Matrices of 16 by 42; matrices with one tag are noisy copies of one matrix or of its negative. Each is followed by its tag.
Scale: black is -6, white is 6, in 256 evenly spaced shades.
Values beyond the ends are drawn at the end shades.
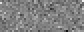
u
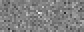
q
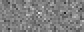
q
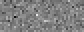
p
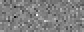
p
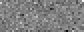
u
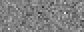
q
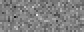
p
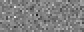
p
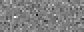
p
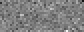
u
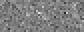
q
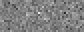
q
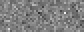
q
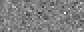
q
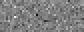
p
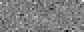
u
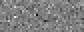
p
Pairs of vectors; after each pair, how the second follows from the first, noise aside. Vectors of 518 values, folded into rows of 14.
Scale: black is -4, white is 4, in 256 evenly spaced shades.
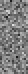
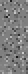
partly zeroed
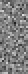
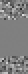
partly zeroed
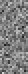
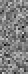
copied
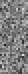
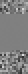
partly zeroed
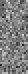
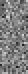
copied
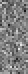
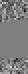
partly zeroed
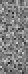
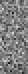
copied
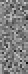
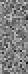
copied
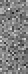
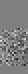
partly zeroed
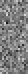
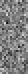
copied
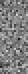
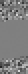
partly zeroed
